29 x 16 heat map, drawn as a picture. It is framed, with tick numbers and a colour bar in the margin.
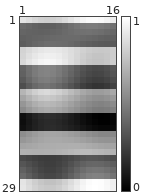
Stripes running across repeat 4 times from top to bottom. No lone cell stands out from its neighbours. On average the colour sits 50% of the way up the scale. There is no overall slope. The middle right is the ninth with the lowest average.
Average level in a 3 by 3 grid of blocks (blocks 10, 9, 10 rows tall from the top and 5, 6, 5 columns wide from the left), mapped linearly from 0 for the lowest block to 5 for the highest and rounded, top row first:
5 5 4 / 2 2 0 / 4 4 5
